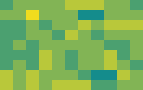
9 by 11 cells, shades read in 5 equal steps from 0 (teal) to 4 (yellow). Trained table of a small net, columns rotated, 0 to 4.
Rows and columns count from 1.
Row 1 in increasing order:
1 1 2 2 2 2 2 2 3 3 3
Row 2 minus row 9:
-1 0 1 0 -1 -1 -3 -1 1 0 0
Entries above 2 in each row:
3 1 4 1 0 2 2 3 5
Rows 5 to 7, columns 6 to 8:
2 2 2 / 1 2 2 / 1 2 2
